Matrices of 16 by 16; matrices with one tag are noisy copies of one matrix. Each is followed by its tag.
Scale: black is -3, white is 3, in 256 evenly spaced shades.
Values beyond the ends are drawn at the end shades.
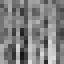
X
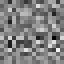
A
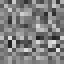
A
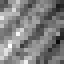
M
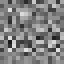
A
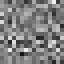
A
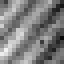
M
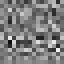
A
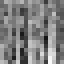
X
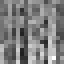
X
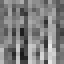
X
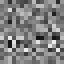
A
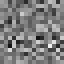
A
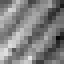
M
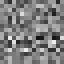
A
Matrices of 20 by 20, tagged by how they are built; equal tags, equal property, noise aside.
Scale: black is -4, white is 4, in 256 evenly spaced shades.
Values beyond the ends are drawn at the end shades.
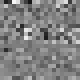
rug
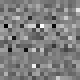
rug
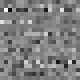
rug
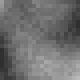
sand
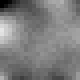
sand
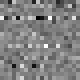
rug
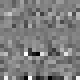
rug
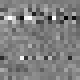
rug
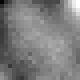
sand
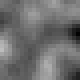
sand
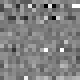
rug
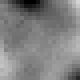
sand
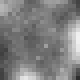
sand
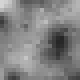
sand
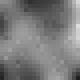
sand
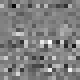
rug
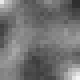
sand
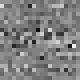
rug
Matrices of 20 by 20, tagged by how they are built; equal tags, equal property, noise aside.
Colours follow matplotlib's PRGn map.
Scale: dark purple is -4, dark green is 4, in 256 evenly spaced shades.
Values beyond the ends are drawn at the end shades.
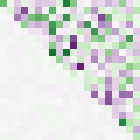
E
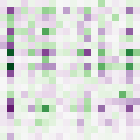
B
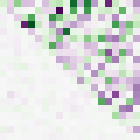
E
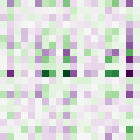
B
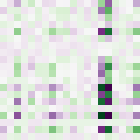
B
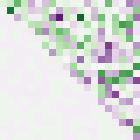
E
